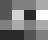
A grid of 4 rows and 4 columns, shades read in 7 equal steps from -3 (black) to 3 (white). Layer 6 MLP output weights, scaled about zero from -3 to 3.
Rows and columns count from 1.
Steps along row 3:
up down up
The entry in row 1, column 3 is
0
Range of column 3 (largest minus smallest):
2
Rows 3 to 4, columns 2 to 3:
1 0 / -2 -1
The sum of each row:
0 2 2 -5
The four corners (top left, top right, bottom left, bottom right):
-1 1 -2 0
